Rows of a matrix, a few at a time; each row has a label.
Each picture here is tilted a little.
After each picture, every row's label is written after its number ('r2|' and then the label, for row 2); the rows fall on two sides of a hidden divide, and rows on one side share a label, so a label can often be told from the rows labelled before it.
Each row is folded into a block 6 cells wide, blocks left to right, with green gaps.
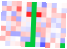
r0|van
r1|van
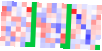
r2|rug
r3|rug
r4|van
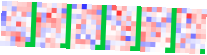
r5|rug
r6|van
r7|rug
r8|rug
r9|rug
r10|van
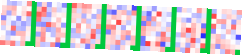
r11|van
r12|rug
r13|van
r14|rug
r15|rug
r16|rug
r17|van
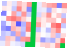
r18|rug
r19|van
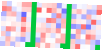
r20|van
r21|rug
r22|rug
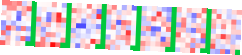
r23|van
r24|rug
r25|van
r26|rug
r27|rug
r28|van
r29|van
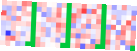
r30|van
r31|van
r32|van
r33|rug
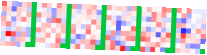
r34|rug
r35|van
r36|van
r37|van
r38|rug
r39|van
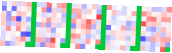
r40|van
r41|van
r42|rug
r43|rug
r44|van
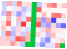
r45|rug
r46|van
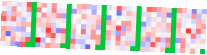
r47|van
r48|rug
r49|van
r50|rug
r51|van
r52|rug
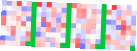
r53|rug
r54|van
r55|van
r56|van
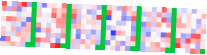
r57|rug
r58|van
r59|van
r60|rug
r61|rug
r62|van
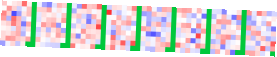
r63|rug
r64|rug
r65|van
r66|rug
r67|rug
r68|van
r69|rug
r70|rug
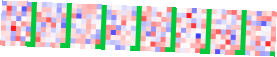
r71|rug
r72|van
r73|rug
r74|rug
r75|van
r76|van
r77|rug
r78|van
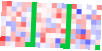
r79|van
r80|rug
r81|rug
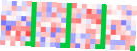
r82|rug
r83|rug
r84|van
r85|van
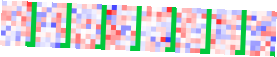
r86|van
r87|rug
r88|rug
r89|rug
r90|van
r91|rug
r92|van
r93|van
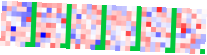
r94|rug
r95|van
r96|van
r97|van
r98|rug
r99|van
